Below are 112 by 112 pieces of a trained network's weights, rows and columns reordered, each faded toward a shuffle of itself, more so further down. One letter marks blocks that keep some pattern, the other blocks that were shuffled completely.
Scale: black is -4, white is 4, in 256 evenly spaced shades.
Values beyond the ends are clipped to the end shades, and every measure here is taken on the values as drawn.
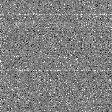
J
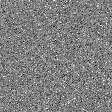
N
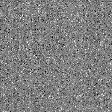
J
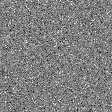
N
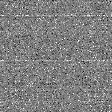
J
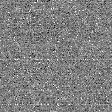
J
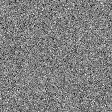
N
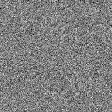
J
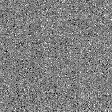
J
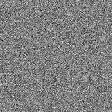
J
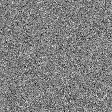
N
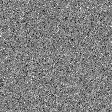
N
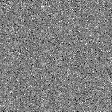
J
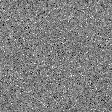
N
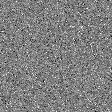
N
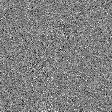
J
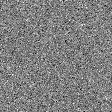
N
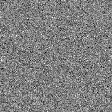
J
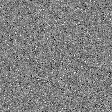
N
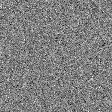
N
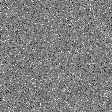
N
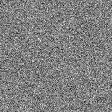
J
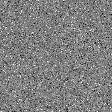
N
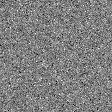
N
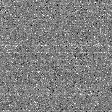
J
